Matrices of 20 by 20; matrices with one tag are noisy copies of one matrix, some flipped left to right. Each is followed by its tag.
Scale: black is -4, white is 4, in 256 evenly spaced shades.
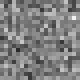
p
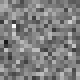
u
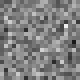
u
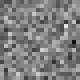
u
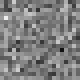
p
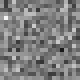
p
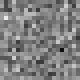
p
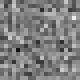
p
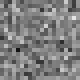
p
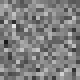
u
